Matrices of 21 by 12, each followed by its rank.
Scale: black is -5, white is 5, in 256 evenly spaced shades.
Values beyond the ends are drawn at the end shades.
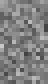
full rank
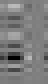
one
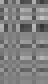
one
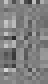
two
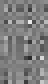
two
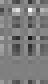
one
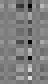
one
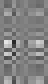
one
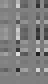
one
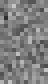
full rank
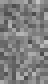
full rank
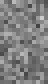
full rank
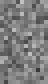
full rank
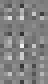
two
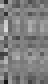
two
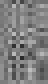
two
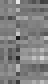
two
